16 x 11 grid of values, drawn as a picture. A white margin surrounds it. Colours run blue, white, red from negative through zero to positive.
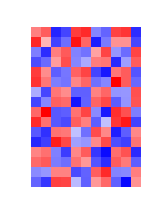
Mirror symmetry: none. Grain: checkered. Histogram: two levels. Seam: none. Odd rows or columns: none. Average level on the scale: 50%.
